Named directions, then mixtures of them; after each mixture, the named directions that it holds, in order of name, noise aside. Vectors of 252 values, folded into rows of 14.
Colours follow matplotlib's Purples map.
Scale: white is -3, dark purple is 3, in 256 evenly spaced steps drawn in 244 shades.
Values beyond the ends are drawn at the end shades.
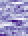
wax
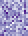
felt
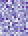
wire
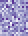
wire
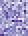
felt, wax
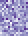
wire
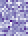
wax, wire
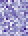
felt, wire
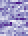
wax, wire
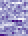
felt, wax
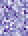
felt, wire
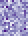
felt, wire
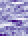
wax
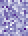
felt, wire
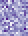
felt, wire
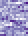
wax, wire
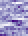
wax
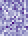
felt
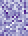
felt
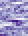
wax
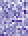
felt, wax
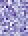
felt, wire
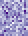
felt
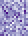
felt
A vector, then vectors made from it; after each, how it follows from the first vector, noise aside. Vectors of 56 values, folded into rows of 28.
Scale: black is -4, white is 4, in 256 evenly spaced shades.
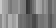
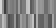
sign-scrambled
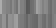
shrunk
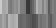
copied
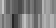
wrapped around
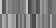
sign-scrambled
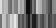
scaled up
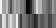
scaled up
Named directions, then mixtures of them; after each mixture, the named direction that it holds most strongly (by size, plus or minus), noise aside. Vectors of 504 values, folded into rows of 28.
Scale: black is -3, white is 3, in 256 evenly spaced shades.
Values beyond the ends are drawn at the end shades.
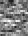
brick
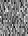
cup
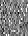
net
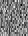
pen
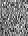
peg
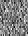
cup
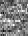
brick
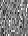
net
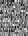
pen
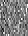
net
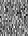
cup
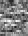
brick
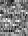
brick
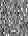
net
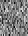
cup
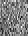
peg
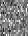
net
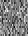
cup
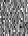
net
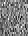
peg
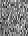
peg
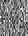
cup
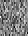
cup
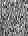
peg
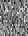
cup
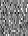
net
